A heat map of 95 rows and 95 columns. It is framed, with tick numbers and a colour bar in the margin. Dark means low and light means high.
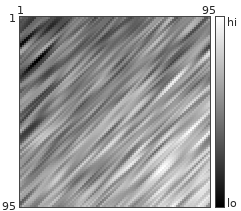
Lone odd cells: none. Slope: up to the bottom right. Ninth with the lowest average: top left. Ninth with the highest average: bottom right. Odd rows or columns: none. Grain: diagonal, up to the right.
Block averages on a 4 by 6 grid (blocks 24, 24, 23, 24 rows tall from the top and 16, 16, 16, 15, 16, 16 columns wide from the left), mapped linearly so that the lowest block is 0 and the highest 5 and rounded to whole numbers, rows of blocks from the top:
011122 | 122333 | 223344 | 333455
